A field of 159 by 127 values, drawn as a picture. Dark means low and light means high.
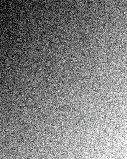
The top left is the ninth with the lowest average. No regular stripes run through it. The bottom right is the ninth with the highest average. The texture is fine-grained noise. The halves do not mirror each other. Values rise toward the bottom right.
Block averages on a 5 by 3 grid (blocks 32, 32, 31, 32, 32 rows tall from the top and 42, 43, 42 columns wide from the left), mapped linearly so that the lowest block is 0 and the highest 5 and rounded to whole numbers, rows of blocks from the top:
0 1 2
1 2 3
1 2 4
2 3 4
3 4 5
